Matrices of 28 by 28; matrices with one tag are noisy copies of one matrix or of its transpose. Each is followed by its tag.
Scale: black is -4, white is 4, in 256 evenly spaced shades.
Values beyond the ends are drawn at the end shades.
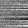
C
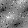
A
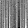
C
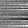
C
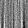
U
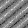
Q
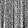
U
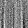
U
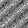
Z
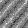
Z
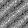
Z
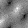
A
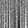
C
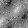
A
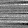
U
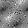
A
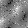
A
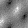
A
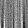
U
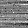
U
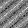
Q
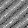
Q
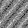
Q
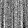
U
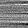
U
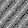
Q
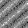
Z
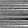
C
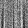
U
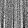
U
